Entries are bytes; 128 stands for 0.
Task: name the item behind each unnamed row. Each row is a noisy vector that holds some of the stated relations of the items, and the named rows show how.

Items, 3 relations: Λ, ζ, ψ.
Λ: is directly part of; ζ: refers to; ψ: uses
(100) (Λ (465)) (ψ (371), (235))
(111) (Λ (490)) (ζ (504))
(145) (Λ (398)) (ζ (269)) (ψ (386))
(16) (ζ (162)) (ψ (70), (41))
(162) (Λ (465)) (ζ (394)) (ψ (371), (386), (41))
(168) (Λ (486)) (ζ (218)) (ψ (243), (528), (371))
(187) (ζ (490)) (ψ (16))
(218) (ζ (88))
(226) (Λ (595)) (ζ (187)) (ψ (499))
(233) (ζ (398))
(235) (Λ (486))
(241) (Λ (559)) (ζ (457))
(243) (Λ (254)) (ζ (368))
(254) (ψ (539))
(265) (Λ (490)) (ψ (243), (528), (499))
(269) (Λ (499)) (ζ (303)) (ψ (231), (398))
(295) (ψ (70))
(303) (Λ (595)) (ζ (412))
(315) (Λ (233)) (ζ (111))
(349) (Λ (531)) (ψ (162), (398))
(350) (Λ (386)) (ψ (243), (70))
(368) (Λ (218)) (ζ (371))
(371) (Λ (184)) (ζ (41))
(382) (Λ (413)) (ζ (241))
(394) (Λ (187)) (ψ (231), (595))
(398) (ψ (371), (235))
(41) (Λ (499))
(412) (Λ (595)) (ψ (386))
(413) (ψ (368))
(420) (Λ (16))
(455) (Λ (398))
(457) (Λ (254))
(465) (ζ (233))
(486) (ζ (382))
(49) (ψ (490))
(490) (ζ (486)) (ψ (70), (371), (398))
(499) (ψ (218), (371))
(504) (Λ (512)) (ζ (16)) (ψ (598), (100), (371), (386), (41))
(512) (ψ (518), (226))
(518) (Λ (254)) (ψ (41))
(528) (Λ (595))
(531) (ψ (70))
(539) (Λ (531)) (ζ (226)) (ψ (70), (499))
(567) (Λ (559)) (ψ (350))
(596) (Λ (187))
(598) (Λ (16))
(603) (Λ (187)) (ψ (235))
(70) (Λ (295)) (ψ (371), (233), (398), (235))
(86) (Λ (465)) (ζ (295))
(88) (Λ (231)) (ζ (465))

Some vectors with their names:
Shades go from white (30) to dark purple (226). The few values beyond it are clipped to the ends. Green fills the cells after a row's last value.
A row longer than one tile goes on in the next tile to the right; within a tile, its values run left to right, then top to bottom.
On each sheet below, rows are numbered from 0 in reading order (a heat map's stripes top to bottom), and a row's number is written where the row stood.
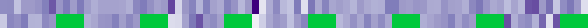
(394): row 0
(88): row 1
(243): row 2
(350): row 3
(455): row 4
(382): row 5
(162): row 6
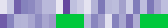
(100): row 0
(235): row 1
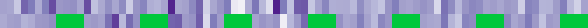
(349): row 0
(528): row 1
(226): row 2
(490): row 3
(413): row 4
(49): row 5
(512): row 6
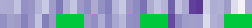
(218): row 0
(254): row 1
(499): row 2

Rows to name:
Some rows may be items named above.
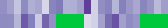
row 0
(595)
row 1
(243)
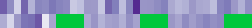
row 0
(518)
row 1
(269)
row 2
(111)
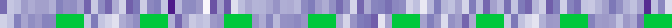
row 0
(567)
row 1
(70)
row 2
(539)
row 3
(111)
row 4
(518)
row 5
(235)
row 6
(70)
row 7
(386)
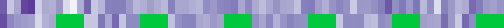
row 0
(499)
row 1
(168)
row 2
(596)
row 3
(111)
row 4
(394)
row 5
(231)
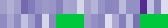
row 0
(504)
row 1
(145)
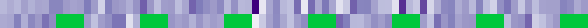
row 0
(241)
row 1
(41)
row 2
(371)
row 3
(350)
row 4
(100)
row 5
(265)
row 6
(187)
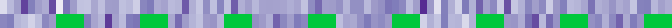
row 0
(398)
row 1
(465)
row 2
(603)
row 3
(86)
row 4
(457)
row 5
(16)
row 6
(528)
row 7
(303)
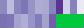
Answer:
(412)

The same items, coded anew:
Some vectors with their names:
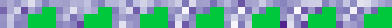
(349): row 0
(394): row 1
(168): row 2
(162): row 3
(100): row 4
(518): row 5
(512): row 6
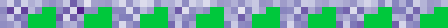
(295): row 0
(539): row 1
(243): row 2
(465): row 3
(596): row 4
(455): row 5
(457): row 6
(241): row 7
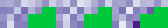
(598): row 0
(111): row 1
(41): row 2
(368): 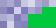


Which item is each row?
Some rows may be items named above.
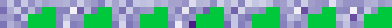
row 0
(567)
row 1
(504)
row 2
(86)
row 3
(41)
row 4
(465)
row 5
(412)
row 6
(603)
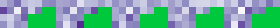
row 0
(398)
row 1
(41)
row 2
(596)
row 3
(595)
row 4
(162)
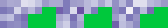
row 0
(231)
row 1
(235)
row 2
(512)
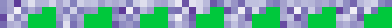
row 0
(226)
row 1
(86)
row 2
(254)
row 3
(490)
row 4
(398)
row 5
(187)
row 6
(398)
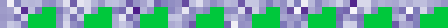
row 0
(350)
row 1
(265)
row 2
(70)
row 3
(269)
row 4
(371)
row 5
(386)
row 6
(499)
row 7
(187)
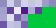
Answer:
(16)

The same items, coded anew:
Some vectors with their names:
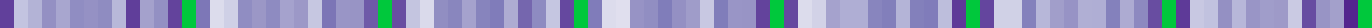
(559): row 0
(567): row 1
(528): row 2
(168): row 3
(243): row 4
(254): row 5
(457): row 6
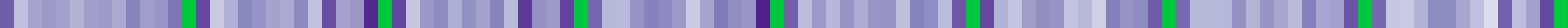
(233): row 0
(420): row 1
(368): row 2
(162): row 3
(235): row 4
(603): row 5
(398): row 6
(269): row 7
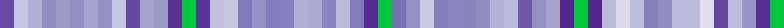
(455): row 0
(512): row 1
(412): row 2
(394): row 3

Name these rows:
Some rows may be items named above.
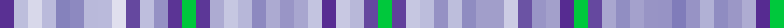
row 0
(394)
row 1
(595)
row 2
(457)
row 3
(41)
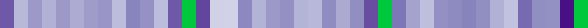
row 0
(235)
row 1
(254)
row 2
(145)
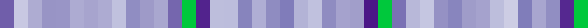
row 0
(70)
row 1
(518)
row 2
(349)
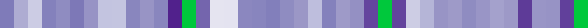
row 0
(504)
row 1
(265)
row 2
(465)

